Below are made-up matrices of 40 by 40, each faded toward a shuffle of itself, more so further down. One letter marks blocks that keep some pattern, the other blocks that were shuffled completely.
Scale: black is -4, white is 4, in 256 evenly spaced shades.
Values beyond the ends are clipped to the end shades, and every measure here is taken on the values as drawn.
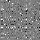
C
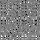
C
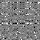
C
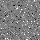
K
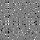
C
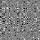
C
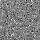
K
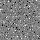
K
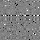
C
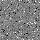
K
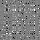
C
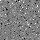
K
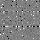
C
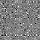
C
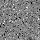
K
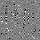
C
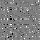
C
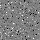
K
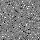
K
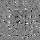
C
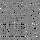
C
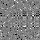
C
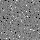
K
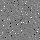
K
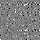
C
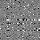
C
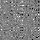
C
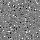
K
